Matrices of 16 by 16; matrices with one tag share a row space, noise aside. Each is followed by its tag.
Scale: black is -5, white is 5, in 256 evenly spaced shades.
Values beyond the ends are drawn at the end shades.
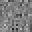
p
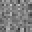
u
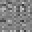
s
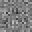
p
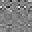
u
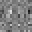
u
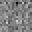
p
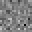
u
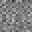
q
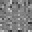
u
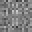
p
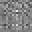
p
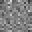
u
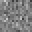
p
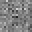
p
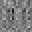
q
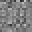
s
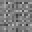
p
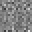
q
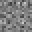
s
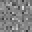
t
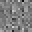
t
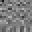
s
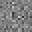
t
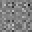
q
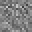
p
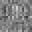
p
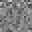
u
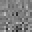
p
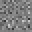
q
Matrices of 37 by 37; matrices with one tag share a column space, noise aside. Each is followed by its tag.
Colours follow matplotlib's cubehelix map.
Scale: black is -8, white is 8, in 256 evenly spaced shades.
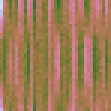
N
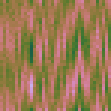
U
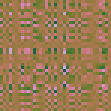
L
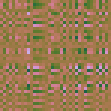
L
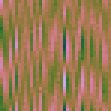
U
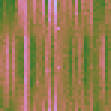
N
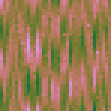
U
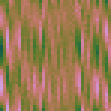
U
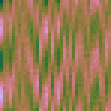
U
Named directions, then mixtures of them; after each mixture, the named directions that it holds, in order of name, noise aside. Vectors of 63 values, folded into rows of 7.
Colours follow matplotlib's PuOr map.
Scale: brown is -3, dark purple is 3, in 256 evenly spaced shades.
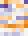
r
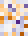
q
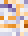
q, r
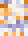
q, r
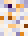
q, r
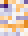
r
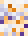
q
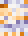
q, r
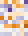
q, r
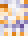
q, r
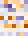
q, r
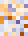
q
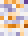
q, r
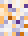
q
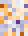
q, r
